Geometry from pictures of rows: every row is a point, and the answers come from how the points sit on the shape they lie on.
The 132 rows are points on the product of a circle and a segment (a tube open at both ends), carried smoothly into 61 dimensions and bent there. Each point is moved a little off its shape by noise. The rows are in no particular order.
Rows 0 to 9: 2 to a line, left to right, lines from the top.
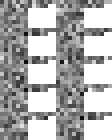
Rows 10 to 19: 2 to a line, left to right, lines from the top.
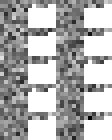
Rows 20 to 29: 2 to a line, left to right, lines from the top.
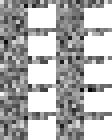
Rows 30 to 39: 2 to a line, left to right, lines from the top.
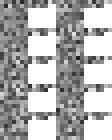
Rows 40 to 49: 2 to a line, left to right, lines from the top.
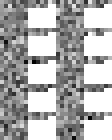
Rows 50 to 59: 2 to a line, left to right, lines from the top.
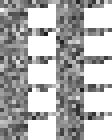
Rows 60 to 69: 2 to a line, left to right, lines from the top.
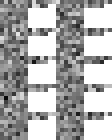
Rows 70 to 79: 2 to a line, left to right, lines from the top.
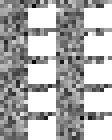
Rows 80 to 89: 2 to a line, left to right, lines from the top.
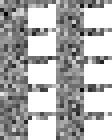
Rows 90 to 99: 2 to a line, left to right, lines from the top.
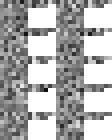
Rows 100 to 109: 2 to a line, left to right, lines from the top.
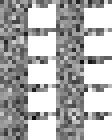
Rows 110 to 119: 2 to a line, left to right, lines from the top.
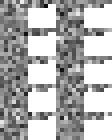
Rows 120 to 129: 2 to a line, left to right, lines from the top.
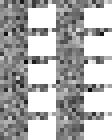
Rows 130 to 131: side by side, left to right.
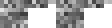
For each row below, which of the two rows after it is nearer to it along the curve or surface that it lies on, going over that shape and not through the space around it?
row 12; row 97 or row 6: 97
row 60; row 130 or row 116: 116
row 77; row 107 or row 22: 22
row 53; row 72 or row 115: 72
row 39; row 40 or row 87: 40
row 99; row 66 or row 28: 66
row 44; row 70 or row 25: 70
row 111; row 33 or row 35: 33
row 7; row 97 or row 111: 111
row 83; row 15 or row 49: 49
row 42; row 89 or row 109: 109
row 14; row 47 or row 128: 47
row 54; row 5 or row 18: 18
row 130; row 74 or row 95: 74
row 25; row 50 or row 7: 50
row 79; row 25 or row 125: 25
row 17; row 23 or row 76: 76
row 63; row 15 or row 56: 15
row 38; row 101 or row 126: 126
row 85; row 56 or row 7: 7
